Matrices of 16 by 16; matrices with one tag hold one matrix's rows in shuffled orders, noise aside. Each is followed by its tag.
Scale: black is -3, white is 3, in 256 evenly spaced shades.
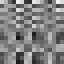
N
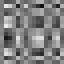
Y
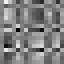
Y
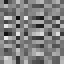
Y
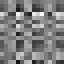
N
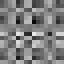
N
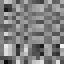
Y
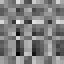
N
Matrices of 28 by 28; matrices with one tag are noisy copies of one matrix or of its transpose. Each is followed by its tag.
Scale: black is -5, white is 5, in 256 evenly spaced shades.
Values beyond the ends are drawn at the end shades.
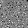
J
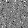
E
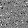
E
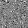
E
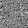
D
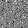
E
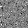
E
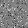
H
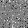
D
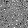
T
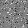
H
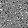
D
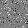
H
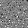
J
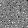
J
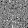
D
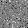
D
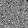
J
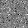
H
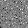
J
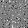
D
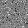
H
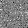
D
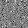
E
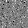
E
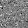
E
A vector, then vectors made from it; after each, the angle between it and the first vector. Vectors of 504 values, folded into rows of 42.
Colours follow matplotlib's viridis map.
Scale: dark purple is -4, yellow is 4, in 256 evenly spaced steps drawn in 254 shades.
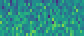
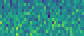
nearly parallel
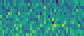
nearly parallel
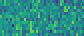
partly aligned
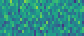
partly opposed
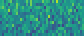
nearly opposite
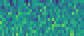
nearly parallel
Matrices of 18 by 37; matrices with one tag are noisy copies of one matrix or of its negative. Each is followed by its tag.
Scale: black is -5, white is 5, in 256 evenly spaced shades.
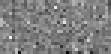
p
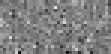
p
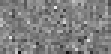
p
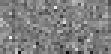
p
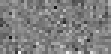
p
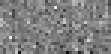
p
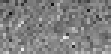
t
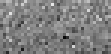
t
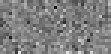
p
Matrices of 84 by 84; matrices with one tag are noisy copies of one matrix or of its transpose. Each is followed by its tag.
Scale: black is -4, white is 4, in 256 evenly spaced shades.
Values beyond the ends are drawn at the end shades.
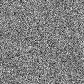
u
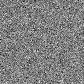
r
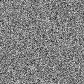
u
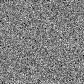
u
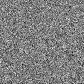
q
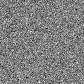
r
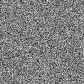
u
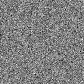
r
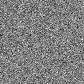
r
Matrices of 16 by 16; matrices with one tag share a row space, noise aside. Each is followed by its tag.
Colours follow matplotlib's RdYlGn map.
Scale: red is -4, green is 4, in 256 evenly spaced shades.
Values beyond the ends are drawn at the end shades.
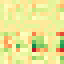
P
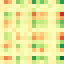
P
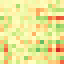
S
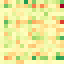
P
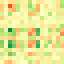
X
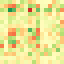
X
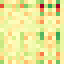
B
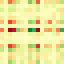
X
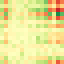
S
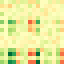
X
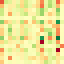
B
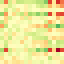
S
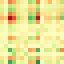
X
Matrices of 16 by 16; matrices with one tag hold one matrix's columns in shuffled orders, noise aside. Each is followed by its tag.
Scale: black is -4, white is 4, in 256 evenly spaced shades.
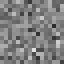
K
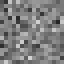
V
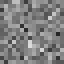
K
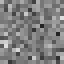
K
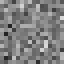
K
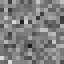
V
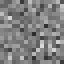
K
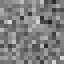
V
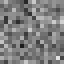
V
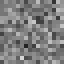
V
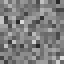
V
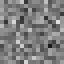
V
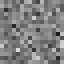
K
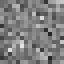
K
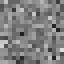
K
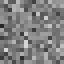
K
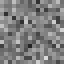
V
